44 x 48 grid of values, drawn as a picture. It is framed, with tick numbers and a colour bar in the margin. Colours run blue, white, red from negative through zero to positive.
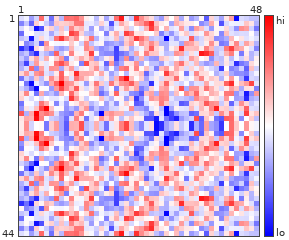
Mirror symmetry: top to bottom. Average level on the scale: 50%. Seam: none. Ninth with the lowest average: centre. Slope: none.
